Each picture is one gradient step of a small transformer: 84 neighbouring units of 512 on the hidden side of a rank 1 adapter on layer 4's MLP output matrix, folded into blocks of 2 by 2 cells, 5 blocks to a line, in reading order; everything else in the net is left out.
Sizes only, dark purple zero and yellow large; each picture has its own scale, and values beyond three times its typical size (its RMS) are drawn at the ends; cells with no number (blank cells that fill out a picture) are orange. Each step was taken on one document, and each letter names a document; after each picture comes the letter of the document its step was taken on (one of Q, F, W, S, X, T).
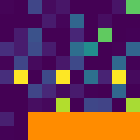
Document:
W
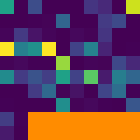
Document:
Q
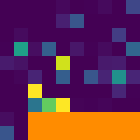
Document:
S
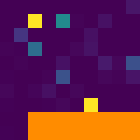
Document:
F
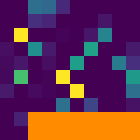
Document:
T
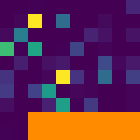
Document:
F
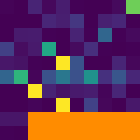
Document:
W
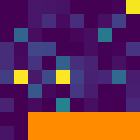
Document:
W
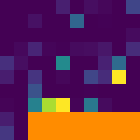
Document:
S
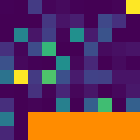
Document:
W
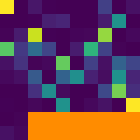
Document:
Q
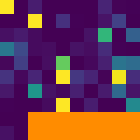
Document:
Q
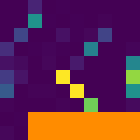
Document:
T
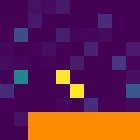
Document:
T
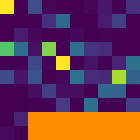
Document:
Q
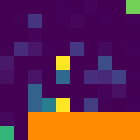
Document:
S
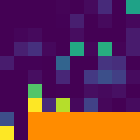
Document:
S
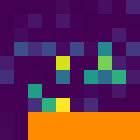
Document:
S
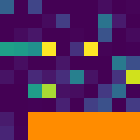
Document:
Q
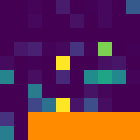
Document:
S
